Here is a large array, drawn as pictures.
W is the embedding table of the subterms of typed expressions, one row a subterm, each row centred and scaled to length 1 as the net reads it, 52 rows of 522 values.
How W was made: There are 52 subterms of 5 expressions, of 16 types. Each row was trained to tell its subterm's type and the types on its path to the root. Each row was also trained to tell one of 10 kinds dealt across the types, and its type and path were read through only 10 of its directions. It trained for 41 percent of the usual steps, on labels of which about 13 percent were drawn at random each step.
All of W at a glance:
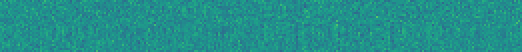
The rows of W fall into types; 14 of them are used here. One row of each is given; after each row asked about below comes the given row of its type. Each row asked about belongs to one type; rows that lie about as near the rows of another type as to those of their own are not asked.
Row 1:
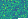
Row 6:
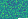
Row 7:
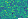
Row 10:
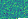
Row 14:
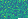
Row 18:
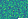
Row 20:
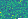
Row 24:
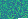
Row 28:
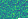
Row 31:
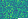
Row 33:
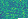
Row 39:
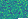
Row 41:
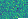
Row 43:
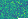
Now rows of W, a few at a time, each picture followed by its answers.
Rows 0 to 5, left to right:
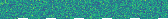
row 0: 1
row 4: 18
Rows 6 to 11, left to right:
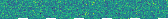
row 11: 10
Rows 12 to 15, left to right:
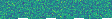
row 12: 20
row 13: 1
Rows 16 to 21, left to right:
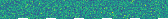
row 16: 6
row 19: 20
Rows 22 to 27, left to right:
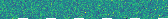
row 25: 39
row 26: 31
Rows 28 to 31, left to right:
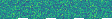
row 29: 31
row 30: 43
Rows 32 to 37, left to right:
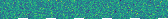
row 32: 31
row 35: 28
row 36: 28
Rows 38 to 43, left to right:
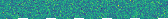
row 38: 14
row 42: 41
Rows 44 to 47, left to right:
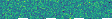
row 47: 43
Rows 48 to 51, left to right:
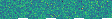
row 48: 41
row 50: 1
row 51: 20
